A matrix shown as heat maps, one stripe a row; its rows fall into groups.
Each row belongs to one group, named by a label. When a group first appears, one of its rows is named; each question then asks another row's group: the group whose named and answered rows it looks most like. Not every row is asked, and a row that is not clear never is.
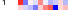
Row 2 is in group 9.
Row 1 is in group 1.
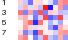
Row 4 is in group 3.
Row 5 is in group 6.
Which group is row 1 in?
9
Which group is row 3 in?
1
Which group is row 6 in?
3
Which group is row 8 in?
3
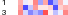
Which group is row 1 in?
3
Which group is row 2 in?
9
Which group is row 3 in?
9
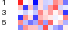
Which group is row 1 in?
1
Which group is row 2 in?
1
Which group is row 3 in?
1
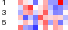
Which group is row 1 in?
3
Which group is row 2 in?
6
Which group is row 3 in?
6
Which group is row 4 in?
1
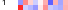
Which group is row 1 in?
6
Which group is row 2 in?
9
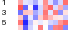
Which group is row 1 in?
9
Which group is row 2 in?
1
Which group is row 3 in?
6
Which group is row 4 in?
1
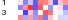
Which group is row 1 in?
9
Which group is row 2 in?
6
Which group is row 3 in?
1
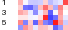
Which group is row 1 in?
9
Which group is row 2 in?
9
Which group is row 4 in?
3
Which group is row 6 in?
6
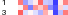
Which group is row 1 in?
9
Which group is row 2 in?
3
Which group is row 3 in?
9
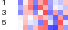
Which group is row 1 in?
6
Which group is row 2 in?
6
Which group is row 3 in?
6
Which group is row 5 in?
3
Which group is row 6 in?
3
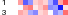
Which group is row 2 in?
6
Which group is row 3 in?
9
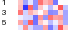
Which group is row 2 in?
1
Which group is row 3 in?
3
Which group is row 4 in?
1
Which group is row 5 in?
1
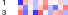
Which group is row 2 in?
9
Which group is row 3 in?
1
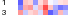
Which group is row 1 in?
6
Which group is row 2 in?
6
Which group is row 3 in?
3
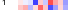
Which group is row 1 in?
1
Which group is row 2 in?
3
